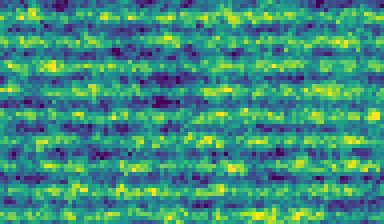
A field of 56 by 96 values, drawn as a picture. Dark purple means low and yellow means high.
No row or column stands out. The grain runs across in streaks. Stripes running across repeat 9 times from top to bottom. There is no overall slope. Overall the values sit about 50% of the way up the scale.
